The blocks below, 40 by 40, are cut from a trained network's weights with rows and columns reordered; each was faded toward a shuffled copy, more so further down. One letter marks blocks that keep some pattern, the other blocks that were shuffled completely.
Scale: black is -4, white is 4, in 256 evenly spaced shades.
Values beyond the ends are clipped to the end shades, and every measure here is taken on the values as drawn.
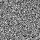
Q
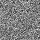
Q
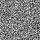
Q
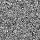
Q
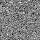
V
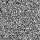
Q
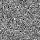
V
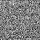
V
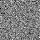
V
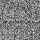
V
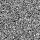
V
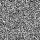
Q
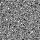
Q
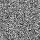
Q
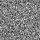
Q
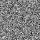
V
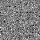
V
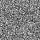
Q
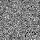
V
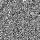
Q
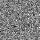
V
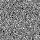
Q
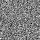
Q
